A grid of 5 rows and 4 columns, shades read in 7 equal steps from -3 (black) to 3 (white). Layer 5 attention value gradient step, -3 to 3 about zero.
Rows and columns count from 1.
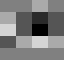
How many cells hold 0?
7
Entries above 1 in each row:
0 0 1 1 0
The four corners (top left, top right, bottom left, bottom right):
0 0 0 0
